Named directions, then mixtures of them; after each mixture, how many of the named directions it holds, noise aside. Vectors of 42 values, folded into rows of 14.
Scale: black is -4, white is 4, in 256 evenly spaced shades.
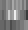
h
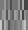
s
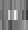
two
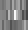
two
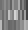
two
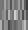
two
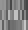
two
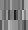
two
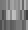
two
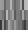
one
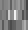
two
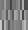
one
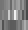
two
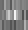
two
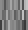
one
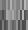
two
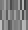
one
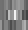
two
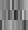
two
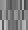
one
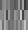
one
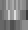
one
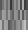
one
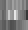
one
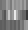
one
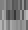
two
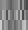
one
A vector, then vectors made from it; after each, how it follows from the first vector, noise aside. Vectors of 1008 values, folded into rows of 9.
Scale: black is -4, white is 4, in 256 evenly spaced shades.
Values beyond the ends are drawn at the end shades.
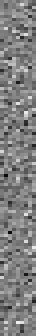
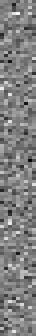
reversed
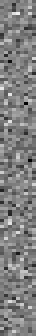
reversed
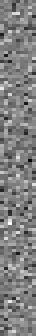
reversed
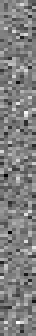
copied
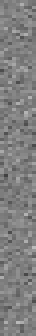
shrunk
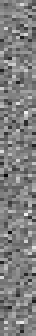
copied
